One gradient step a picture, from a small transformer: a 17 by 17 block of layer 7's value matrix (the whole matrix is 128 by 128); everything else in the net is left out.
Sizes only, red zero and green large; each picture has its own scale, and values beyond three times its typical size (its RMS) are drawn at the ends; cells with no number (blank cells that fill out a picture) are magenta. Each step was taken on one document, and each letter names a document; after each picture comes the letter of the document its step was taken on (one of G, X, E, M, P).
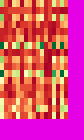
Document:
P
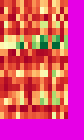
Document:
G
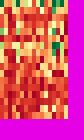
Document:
P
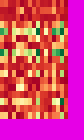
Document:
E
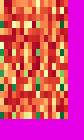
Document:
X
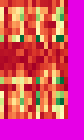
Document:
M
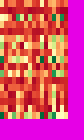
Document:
P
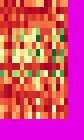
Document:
X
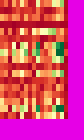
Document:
E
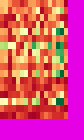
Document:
E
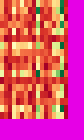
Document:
X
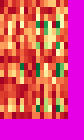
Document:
M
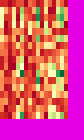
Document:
M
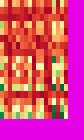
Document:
P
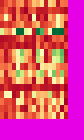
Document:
E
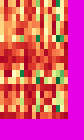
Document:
M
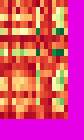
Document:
E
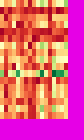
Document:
G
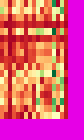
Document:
X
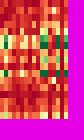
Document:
G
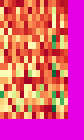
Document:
P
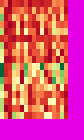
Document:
P
